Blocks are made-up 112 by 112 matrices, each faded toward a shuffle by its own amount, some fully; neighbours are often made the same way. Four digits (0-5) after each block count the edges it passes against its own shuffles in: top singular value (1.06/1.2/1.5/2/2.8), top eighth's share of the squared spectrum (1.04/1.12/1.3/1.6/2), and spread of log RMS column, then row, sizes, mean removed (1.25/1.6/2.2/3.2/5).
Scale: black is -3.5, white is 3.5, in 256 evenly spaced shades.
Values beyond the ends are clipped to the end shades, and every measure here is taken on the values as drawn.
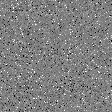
1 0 0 0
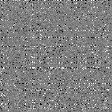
4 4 2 3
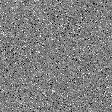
2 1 0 0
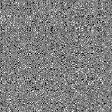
4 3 3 2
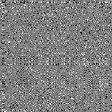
5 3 2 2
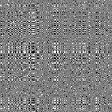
5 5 4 4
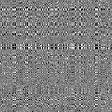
5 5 4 4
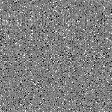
4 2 1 1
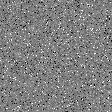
0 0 0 0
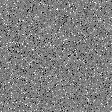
0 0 0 0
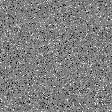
2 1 0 0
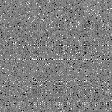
4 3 1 2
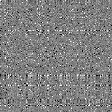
5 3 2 3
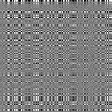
5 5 5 5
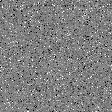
2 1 0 0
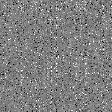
3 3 2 1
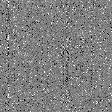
3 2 2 0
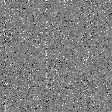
3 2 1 0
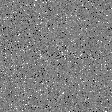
1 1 0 0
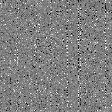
4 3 2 0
